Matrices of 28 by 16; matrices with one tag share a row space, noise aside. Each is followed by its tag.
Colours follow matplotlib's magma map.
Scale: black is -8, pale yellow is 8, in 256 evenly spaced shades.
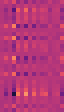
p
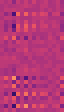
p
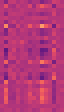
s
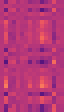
s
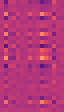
s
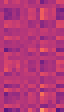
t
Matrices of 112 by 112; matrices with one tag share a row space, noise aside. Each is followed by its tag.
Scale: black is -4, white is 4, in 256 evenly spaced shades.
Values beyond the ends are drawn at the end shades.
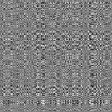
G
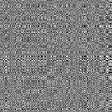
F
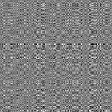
G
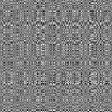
G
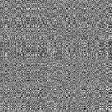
F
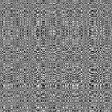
G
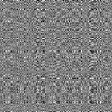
G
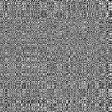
F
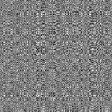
G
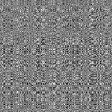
G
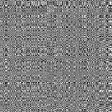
F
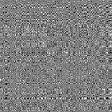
F
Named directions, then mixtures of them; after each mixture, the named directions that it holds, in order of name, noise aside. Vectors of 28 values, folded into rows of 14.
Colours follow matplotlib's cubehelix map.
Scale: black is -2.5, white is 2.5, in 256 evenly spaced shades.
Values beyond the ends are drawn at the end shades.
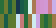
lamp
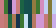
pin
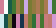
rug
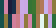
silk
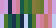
pin, rug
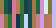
pin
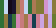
rug, silk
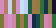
lamp, pin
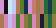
rug, silk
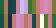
silk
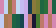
lamp, rug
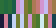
rug, silk
